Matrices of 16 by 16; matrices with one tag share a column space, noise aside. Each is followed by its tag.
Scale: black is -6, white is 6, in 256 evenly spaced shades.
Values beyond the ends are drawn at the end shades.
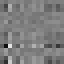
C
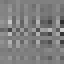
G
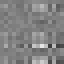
C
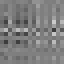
G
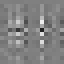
G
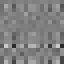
C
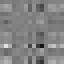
C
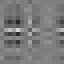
G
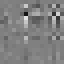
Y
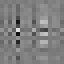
G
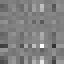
C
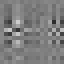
G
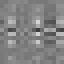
G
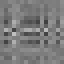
G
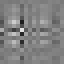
G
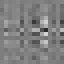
G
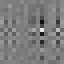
G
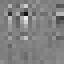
Y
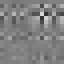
Y
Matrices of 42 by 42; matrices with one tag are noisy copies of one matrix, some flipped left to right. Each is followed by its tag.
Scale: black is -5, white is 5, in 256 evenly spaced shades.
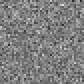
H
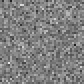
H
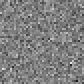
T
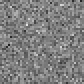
H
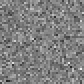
T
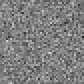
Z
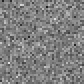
H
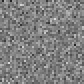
H
